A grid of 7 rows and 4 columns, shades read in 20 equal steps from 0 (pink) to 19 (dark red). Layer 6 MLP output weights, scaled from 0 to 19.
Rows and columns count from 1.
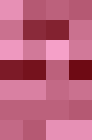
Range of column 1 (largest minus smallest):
16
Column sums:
45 68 49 56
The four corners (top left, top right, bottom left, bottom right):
2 9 7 2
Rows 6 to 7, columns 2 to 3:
8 8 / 9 2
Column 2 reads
9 15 5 18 4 8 9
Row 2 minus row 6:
-2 7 8 -3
